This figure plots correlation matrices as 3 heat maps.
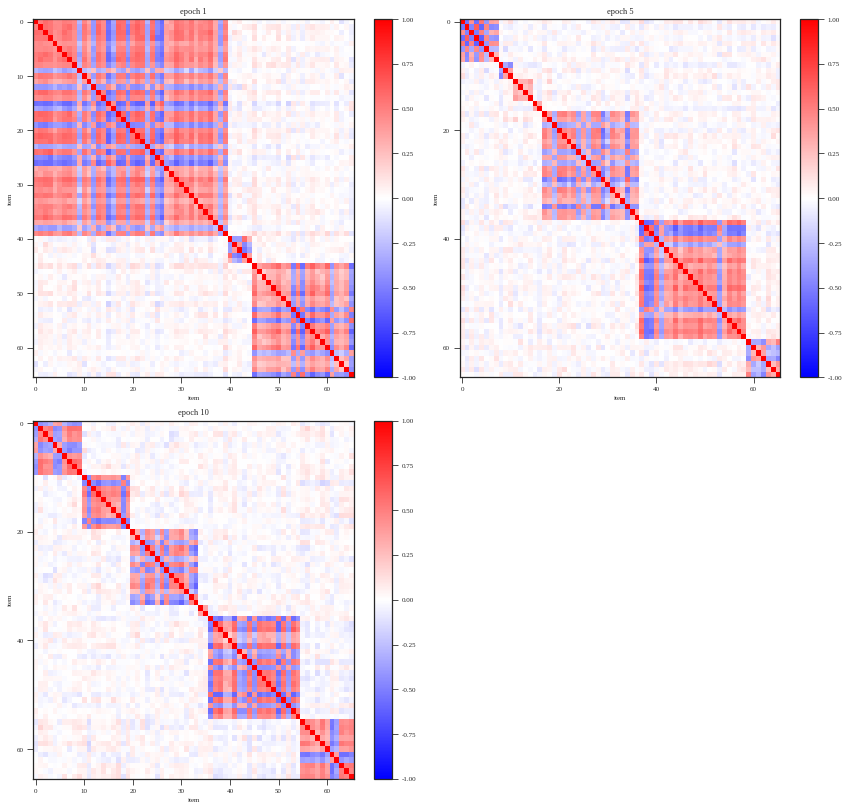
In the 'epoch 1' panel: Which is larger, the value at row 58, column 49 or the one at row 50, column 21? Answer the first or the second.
the first
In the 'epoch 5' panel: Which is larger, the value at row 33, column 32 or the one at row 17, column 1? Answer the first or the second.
the first
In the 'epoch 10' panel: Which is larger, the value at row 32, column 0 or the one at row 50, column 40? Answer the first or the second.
the first
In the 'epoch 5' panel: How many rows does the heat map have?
66
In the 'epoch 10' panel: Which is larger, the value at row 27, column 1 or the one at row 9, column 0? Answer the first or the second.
the first
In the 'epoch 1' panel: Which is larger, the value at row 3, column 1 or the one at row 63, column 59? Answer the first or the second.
the first
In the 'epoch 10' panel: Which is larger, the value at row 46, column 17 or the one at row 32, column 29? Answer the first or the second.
the first
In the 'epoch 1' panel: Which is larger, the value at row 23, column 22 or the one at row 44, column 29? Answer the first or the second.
the second
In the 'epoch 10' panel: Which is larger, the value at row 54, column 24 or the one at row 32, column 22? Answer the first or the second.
the second
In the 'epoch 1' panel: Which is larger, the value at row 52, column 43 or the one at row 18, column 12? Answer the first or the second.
the first
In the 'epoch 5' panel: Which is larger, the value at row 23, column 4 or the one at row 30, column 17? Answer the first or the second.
the first
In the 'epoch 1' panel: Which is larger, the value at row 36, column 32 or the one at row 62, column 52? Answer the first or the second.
the first
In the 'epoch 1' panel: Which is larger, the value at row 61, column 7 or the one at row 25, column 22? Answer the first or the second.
the first
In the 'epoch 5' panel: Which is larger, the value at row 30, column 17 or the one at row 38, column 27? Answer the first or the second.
the second
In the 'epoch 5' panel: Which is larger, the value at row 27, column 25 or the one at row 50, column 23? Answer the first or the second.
the first
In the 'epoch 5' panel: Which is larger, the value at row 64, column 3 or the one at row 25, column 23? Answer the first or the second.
the second
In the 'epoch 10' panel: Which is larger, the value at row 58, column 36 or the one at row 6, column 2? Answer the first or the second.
the second
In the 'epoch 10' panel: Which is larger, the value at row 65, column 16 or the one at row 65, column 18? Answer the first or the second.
the first
